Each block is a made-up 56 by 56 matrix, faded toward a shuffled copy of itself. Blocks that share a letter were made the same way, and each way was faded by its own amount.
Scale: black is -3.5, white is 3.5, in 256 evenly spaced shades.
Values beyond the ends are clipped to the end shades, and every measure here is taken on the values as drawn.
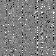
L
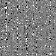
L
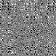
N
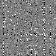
L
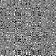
N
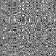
N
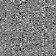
L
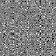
N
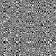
N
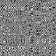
N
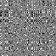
N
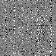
L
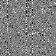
L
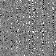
L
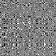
N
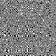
N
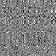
N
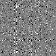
L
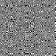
N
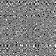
N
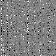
L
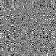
N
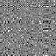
N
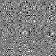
N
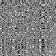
N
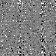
L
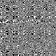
N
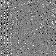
L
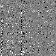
L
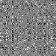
N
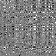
N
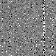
L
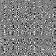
N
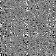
L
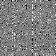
L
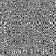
N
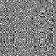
N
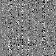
L
